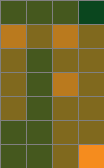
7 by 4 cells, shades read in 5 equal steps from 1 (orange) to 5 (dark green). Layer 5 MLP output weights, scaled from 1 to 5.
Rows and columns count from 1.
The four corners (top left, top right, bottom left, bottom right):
4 5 4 1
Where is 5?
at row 1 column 4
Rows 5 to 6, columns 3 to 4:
3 3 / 3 3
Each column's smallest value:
2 3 2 1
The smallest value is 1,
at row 7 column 4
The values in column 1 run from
2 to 4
